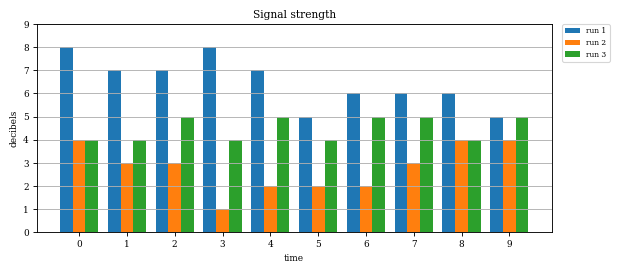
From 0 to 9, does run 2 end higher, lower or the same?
the same
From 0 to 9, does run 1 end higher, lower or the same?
lower
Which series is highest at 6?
run 1
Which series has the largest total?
run 1
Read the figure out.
Title: Signal strength
x-axis: time, ticks 0 1 2 3 4 5 6 7 8 9
y-axis: decibels, ticks 0 1 2 3 4 5 6 7 8 9
Legend: run 1, run 2, run 3
Values:
run 1: 8 7 7 8 7 5 6 6 6 5
run 2: 4 3 3 1 2 2 2 3 4 4
run 3: 4 4 5 4 5 4 5 5 4 5
